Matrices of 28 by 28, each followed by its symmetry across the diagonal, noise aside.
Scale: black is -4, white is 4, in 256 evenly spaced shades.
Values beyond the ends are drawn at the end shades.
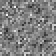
symmetric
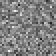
neither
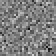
symmetric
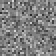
antisymmetric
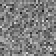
neither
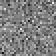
antisymmetric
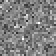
symmetric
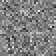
neither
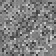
symmetric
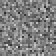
antisymmetric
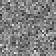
neither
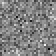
symmetric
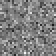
antisymmetric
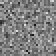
neither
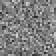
antisymmetric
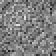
symmetric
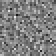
antisymmetric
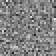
neither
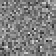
antisymmetric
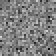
symmetric
